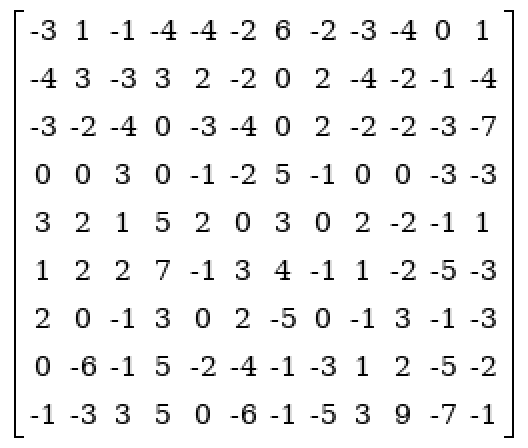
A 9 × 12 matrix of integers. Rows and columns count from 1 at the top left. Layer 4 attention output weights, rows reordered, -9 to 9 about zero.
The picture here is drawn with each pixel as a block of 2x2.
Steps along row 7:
down down up down up down up down up down down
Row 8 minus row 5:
-3 -8 -2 0 -4 -4 -4 -3 -1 4 -4 -3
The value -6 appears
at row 8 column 2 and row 9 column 6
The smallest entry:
-7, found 2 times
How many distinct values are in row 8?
10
